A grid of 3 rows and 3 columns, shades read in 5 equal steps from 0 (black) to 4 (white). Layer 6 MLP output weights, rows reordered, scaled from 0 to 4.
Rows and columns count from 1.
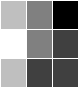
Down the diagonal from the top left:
3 2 1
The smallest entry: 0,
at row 1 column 3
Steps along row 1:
down down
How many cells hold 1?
3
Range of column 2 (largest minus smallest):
1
